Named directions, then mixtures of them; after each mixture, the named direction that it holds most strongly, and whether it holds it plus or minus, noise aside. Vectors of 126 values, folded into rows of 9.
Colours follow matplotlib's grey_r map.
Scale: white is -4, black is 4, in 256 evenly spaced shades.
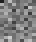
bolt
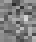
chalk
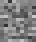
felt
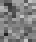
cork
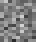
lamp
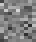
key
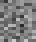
lamp, minus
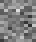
key, plus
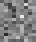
cork, plus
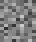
lamp, plus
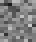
cork, plus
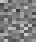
key, minus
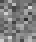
bolt, plus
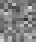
key, minus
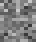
key, plus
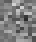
chalk, minus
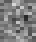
chalk, minus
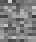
felt, minus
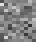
key, plus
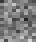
bolt, plus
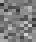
key, minus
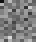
bolt, plus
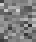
key, plus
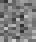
lamp, minus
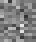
lamp, plus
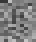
lamp, minus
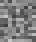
felt, plus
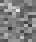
key, plus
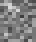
cork, minus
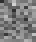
bolt, plus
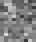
cork, minus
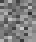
bolt, plus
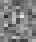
lamp, plus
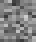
chalk, plus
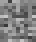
felt, plus
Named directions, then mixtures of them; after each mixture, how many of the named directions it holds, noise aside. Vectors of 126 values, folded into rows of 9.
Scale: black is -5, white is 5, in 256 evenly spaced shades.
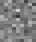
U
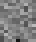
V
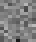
one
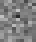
one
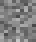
two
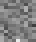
one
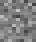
one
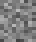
two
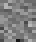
two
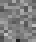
one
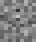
two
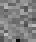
one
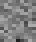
two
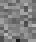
one
